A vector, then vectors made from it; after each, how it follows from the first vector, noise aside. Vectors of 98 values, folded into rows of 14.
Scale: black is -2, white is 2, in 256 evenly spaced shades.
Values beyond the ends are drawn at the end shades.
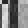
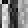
copied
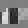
partly zeroed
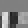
partly zeroed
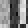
reversed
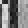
copied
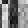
copied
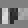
partly zeroed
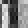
copied
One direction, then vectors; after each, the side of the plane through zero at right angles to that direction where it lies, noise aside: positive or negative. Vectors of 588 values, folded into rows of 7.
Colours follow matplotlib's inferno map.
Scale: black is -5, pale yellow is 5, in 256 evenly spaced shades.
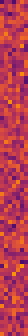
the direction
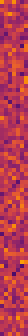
negative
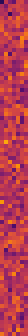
positive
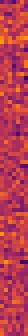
positive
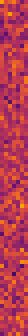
negative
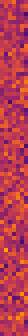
negative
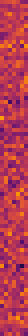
negative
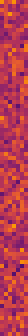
negative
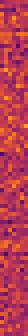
positive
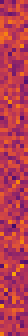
positive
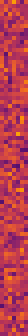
negative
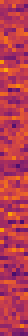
negative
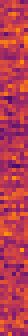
negative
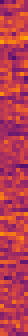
positive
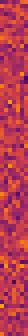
positive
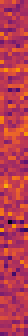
negative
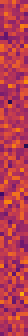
negative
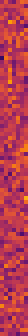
positive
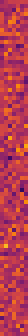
positive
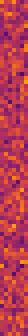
negative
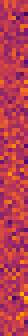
negative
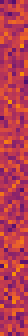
positive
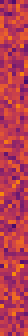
positive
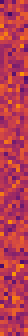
positive
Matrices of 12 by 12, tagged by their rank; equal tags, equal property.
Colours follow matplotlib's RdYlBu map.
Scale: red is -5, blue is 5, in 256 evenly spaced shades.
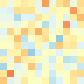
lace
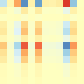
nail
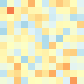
lace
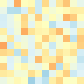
lace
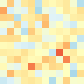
lace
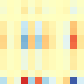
nail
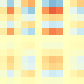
nail
